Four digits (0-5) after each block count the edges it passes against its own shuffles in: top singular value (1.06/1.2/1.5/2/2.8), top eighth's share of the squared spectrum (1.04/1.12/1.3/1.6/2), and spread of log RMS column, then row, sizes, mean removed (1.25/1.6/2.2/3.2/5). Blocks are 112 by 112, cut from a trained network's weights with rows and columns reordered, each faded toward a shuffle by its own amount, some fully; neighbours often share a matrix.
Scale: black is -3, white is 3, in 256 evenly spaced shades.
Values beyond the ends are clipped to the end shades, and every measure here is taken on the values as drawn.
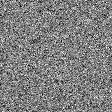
0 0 0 0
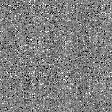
3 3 0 2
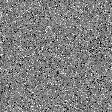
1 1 0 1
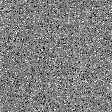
1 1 0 1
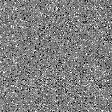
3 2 1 2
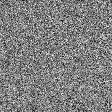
0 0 0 0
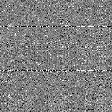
4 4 2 3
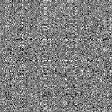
4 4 3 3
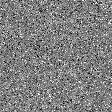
0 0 0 0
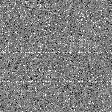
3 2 1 1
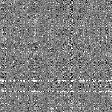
4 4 3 2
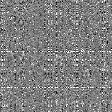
4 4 3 2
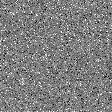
0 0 0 0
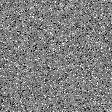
0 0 0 0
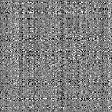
4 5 2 4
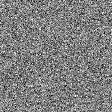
2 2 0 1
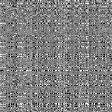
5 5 2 4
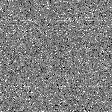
2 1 0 0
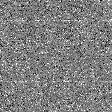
2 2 1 1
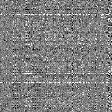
4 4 3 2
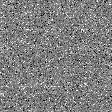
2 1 0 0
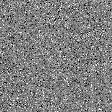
1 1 0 0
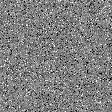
1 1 0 0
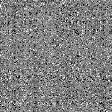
3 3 1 2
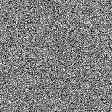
3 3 1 1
